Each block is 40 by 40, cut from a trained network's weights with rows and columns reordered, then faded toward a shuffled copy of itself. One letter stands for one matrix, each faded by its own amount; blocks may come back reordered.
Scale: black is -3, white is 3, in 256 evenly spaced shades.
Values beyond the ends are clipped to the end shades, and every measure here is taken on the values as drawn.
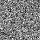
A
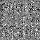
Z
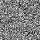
A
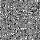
Z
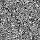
A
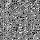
Z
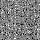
Z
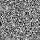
A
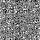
Z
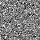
A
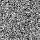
A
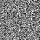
A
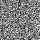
A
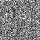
A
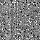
Z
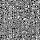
Z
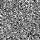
A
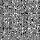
Z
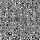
Z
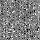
Z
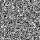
A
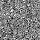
A
